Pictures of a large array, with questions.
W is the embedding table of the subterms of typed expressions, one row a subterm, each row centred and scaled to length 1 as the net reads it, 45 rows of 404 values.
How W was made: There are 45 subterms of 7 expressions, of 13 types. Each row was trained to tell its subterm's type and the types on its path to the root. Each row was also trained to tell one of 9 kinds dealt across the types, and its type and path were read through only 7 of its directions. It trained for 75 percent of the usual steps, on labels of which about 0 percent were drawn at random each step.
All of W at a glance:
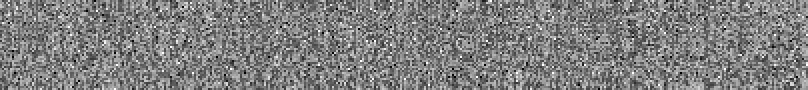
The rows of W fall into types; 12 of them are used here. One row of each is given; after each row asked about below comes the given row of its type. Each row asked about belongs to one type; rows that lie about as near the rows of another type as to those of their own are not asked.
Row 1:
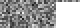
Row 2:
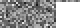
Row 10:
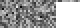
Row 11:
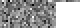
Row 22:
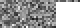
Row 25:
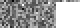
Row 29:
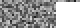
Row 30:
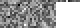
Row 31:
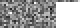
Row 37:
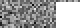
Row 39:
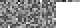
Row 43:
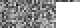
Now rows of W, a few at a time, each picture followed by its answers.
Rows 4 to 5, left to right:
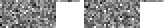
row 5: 31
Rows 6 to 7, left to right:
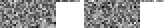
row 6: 29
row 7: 29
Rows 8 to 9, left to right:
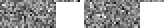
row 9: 37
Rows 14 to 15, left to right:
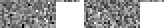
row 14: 2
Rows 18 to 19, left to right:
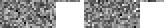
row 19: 2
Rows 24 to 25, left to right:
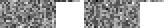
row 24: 39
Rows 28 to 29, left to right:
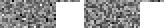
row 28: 29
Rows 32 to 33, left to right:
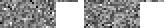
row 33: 22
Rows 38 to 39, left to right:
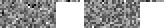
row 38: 37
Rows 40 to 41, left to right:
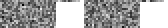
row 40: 39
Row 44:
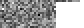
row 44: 39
